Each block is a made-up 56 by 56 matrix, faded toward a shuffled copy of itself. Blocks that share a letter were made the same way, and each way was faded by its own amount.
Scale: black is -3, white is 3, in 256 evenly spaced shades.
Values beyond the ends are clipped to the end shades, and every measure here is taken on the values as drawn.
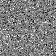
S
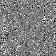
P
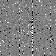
P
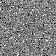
S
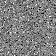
S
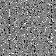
P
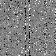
P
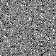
P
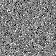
S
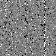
P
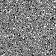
S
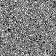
S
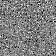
S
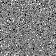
S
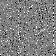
P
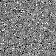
S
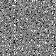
P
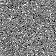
S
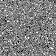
S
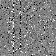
P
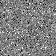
S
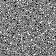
S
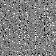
P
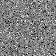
S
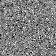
S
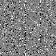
P
